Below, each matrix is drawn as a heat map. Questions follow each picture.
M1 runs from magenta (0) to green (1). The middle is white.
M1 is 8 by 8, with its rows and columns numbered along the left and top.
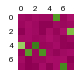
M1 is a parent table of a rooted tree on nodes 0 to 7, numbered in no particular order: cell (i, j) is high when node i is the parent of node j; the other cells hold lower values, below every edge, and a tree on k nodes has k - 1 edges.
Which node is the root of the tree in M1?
4
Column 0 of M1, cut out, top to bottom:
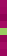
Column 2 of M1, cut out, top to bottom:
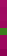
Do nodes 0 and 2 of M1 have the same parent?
yes
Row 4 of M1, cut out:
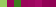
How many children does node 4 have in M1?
2
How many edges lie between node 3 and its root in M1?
3
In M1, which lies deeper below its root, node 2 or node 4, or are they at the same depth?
node 2
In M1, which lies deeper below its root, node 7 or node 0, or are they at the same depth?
node 7
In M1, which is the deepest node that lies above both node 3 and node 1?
5
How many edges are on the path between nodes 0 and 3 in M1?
2
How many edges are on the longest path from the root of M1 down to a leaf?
3
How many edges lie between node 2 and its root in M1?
1
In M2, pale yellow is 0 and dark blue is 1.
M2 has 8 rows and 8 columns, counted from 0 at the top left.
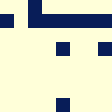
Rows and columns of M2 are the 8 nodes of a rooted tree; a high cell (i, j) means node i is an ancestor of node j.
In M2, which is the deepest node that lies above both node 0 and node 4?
1
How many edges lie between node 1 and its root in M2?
0
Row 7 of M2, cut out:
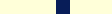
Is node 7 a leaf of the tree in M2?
no
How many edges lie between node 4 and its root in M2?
3
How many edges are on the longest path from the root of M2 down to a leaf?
3
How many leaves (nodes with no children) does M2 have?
4
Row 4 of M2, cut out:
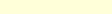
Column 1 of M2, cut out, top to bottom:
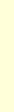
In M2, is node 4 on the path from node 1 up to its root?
no
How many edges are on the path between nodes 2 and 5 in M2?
3
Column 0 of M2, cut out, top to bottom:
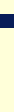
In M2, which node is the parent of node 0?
1
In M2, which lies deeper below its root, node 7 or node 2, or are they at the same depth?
the same depth
